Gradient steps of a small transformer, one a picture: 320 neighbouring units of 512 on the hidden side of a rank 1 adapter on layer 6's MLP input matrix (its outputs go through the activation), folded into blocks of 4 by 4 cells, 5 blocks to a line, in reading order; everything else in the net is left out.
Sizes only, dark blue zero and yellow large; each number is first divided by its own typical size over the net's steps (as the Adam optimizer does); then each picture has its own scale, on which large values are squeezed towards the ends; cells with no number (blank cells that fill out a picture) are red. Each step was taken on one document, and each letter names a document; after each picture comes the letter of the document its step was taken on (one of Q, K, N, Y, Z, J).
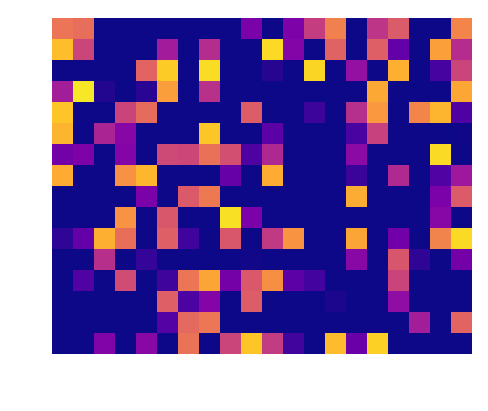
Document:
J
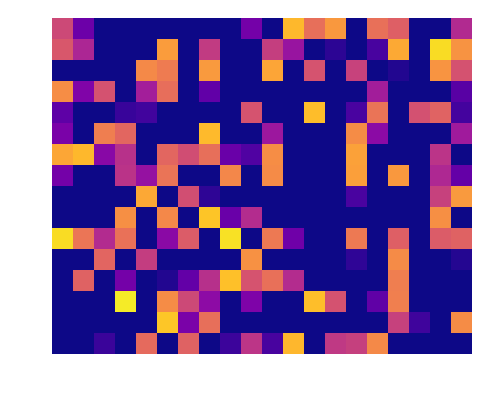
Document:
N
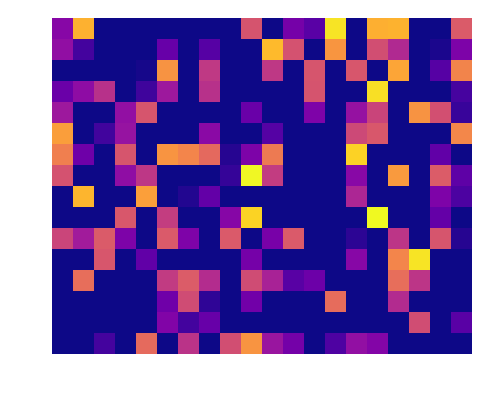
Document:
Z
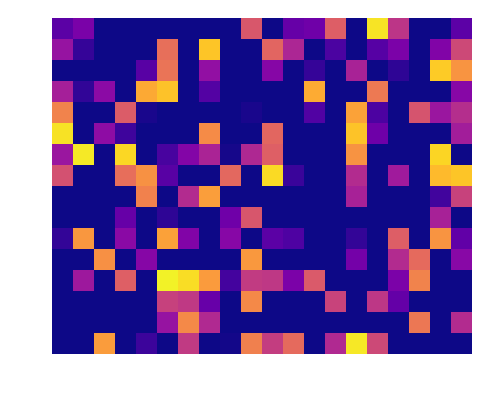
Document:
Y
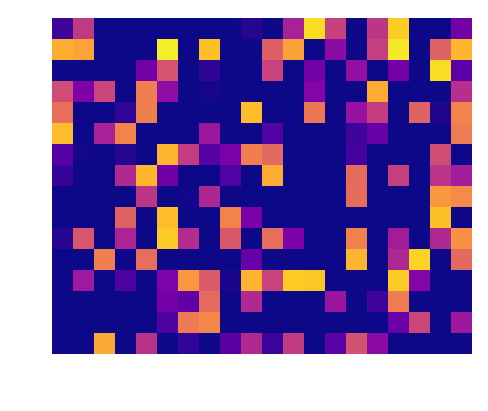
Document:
Y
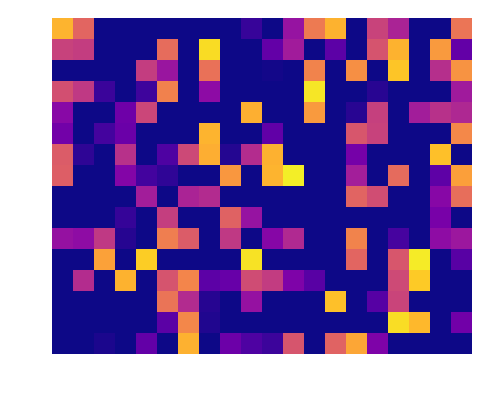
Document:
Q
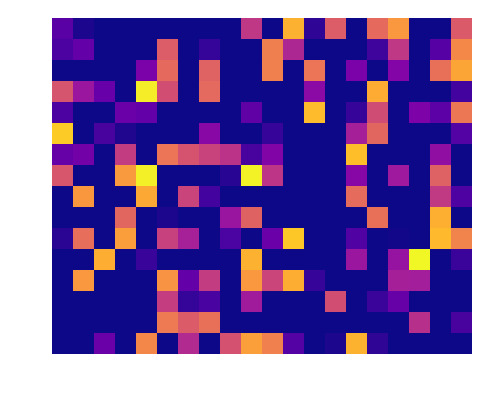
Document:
Z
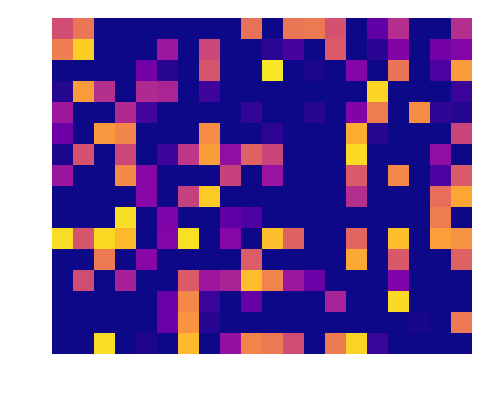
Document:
J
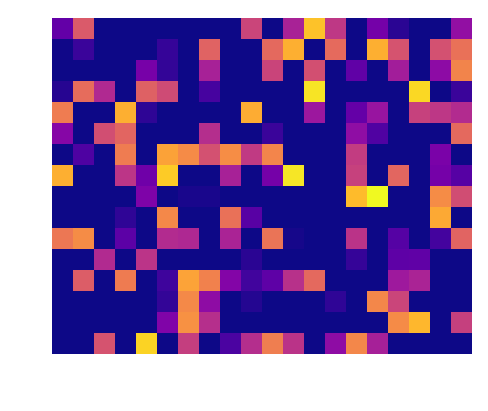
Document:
Q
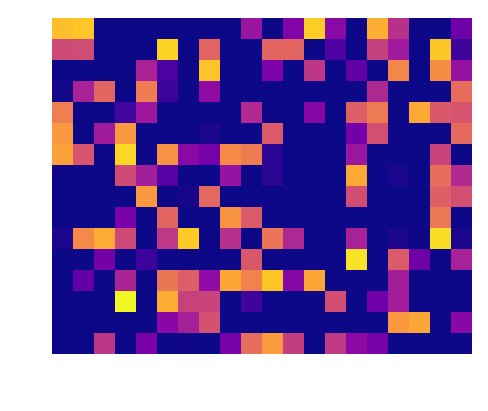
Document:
Y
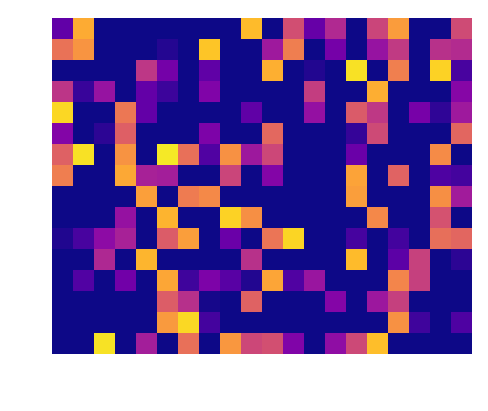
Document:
Y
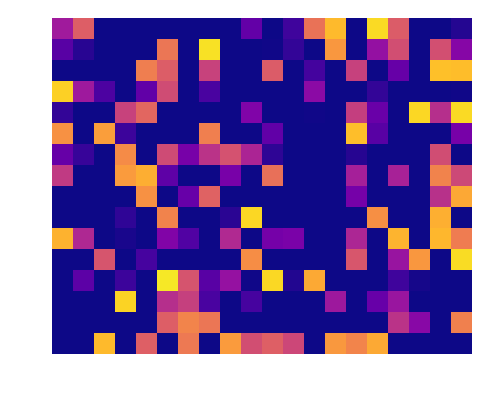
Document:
Y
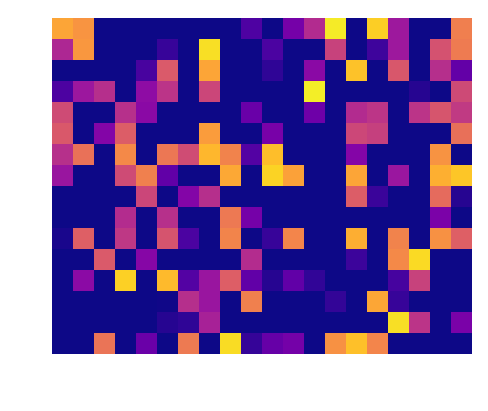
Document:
Q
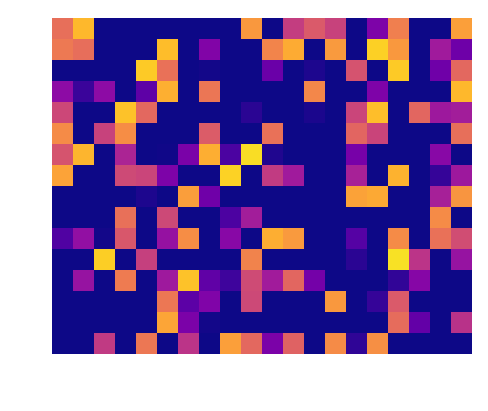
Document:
J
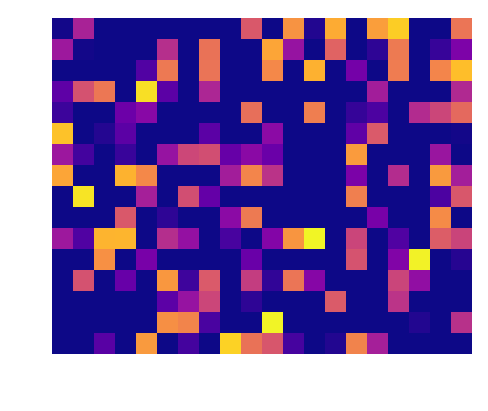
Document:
Z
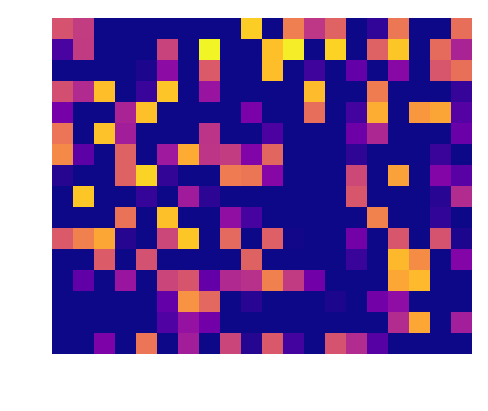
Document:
Z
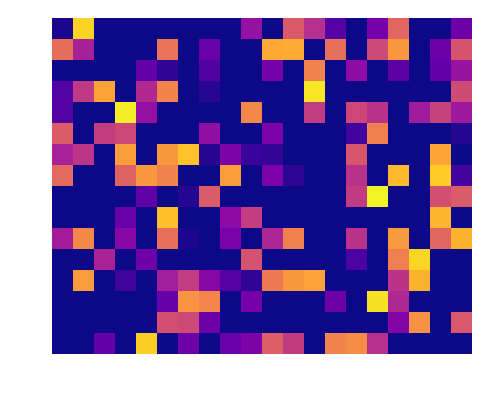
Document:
Q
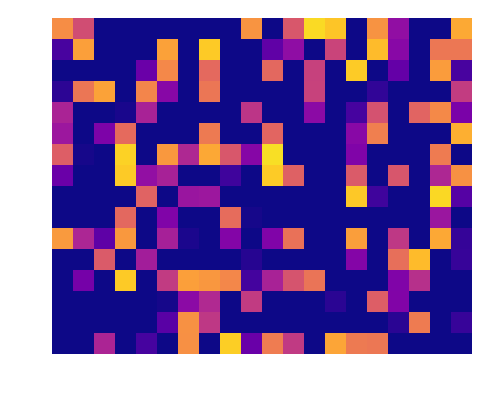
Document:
Q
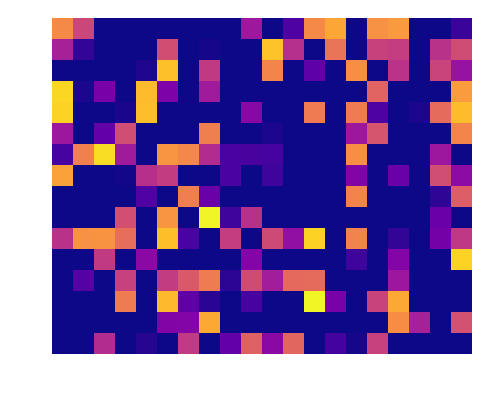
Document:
N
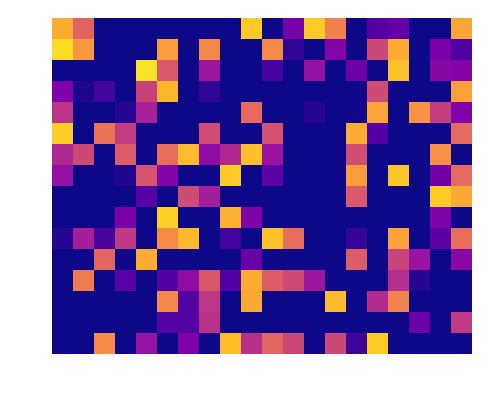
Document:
J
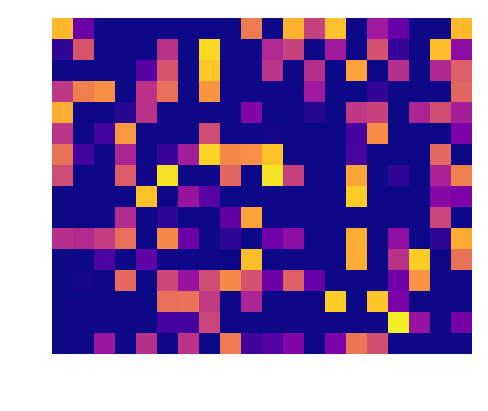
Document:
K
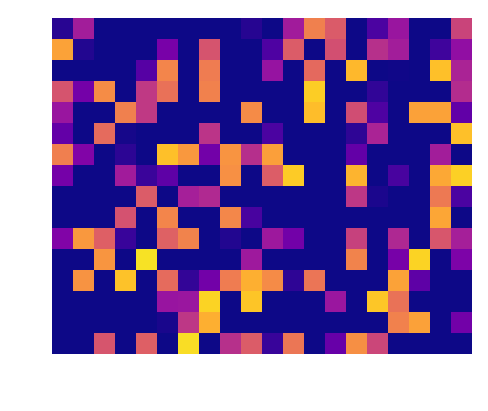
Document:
K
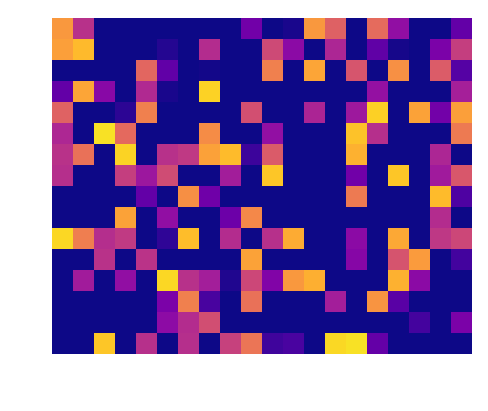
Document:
J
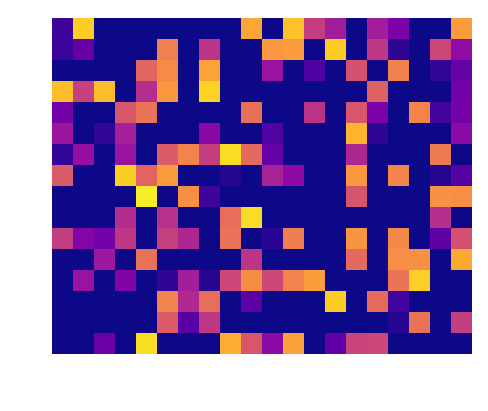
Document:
K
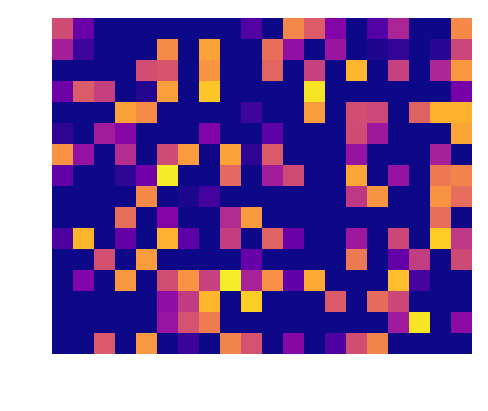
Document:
K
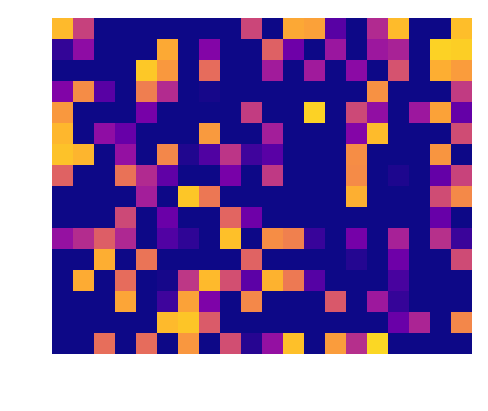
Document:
N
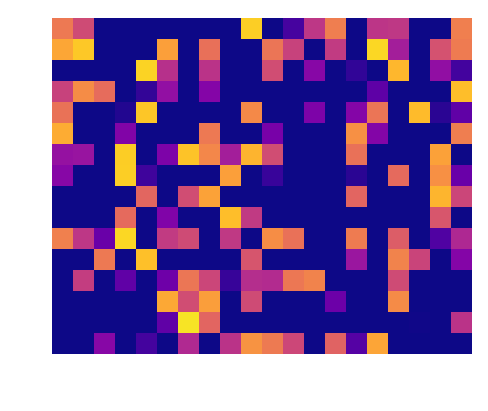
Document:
J
